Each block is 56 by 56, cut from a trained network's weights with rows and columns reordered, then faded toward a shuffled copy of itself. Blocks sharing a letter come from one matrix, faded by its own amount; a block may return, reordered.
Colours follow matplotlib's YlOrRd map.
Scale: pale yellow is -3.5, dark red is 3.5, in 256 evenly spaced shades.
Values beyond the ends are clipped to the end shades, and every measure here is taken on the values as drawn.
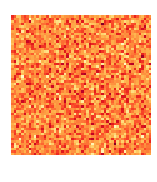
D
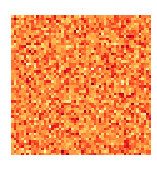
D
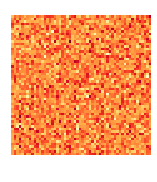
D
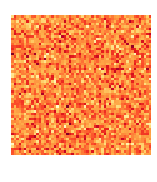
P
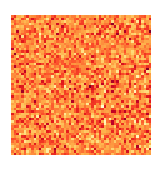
D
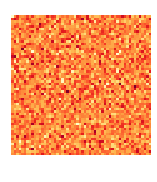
P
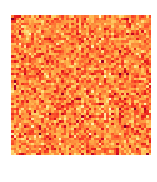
D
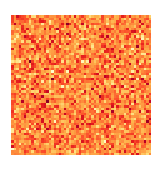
P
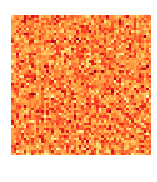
P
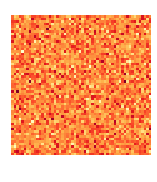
P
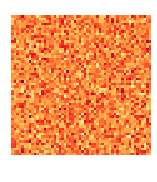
D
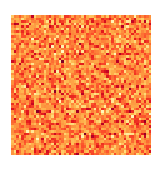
D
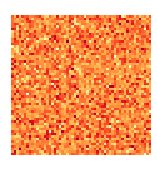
P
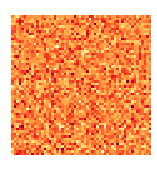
P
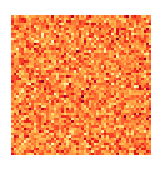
P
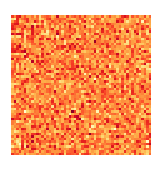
D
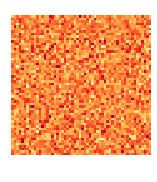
P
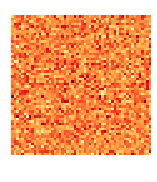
D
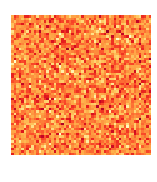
D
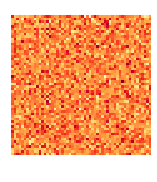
D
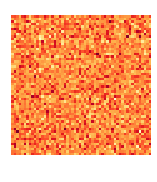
D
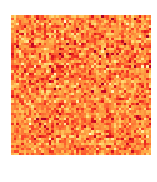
P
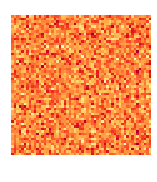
D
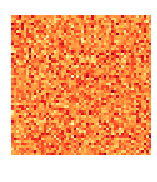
D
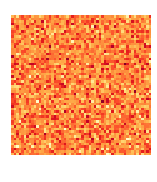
P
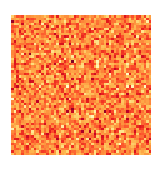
D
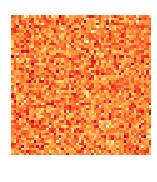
P
